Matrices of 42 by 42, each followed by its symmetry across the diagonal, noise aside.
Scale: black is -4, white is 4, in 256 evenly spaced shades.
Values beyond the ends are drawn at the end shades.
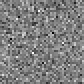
antisymmetric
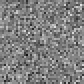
antisymmetric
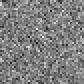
antisymmetric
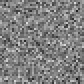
neither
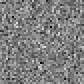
neither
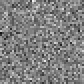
antisymmetric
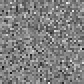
antisymmetric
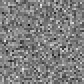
neither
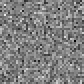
neither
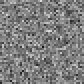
neither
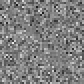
antisymmetric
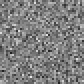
neither
